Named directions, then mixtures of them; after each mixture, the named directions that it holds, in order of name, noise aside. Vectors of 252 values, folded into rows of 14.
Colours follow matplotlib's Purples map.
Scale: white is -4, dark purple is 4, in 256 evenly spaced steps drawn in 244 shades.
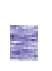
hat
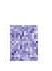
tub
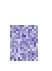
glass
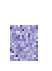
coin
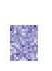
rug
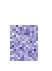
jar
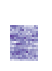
hat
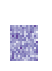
coin, rug, tub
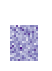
coin, jar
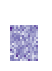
coin, rug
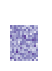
glass, hat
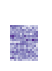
glass, hat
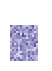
glass, tub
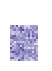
coin, hat, jar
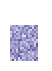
glass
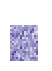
tub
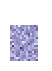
coin, jar, rug
